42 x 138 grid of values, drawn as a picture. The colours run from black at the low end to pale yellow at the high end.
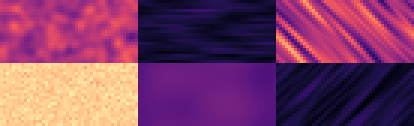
The table splits into 2 rows of 3 panels. Panel 1,1: middling, blotchy. Panel 1,2: very low, streaked across, faint in contrast. Panel 1,3: middling, slanting down to the right, strong in contrast. Panel 2,1: very high, fine-grained, faint in contrast. Panel 2,2: low, smooth, faint in contrast. Panel 2,3: very low, slanting up to the right, faint in contrast.
